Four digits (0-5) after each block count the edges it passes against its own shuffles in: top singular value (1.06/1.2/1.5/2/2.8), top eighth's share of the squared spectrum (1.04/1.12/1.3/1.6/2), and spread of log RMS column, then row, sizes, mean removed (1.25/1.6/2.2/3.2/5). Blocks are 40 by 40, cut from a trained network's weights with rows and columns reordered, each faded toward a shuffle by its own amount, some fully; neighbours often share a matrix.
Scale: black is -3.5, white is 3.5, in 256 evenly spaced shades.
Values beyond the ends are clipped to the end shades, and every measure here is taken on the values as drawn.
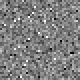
0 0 0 0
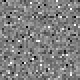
1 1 0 1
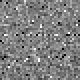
2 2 0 1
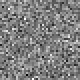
0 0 0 0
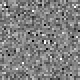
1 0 0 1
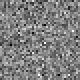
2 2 0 0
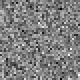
0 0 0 0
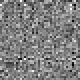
3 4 1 2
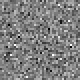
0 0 0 0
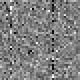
2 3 2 0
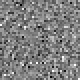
1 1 0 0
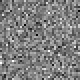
0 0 0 0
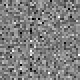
1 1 1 0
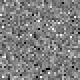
1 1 0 0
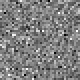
1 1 0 1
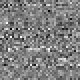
3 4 0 3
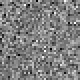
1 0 0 0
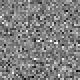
2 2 0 1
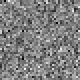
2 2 0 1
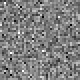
0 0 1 0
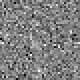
1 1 0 0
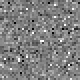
2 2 0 0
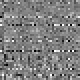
4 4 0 3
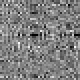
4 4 1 3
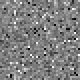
1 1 0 0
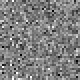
2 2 1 0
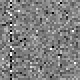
3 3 2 0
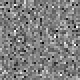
1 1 1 0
